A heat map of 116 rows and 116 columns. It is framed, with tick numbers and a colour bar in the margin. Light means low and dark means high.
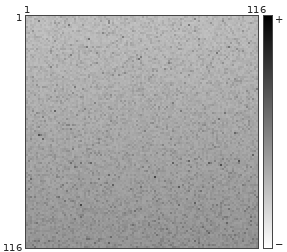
No row or column stands out. Values rise toward the bottom. The texture is fine-grained noise. No regular stripes run through it.
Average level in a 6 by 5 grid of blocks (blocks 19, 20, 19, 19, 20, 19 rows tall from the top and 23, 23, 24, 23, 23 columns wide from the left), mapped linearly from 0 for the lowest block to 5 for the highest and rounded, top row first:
00000 / 11111 / 22222 / 33333 / 44444 / 55555
